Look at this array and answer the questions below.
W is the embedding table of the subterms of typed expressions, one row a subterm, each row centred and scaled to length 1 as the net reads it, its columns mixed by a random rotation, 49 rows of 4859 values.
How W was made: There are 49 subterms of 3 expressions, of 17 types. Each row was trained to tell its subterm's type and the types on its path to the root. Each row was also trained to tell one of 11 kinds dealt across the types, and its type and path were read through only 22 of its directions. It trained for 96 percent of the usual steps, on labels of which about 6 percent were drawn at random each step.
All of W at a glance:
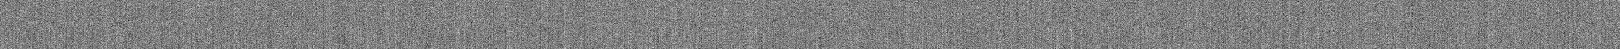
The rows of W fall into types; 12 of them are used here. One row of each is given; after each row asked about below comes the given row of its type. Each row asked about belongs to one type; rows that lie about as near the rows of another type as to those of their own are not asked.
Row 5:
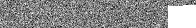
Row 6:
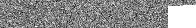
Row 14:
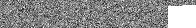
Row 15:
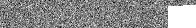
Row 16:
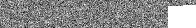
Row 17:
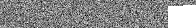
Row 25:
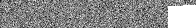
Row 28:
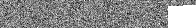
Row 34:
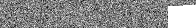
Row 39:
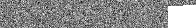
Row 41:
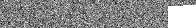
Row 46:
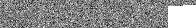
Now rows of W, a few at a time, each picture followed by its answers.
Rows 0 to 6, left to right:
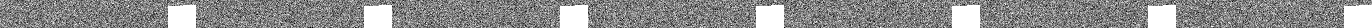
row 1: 14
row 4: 28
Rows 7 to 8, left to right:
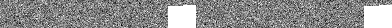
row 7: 15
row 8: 6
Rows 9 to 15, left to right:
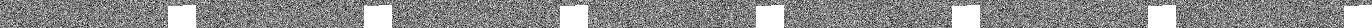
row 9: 41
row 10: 14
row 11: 15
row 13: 5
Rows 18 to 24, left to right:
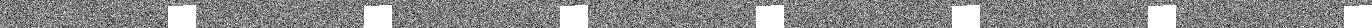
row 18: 34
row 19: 14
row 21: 28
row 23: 6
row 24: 16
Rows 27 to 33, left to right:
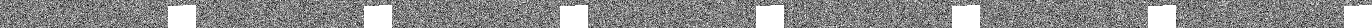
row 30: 46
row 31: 46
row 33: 34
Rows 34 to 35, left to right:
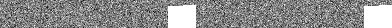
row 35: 46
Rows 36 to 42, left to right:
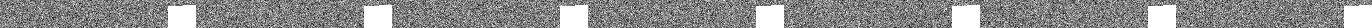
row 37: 5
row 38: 41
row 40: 5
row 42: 28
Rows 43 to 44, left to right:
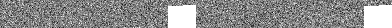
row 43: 34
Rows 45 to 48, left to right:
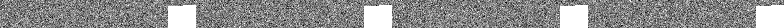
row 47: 15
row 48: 46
